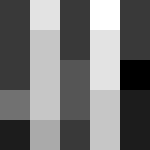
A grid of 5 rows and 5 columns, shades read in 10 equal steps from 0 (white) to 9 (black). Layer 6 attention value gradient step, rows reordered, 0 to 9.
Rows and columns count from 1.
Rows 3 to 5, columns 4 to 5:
1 9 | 2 8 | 2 8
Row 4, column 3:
6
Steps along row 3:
down up down up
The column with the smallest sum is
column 4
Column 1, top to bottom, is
7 7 7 5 8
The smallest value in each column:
5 1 6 0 7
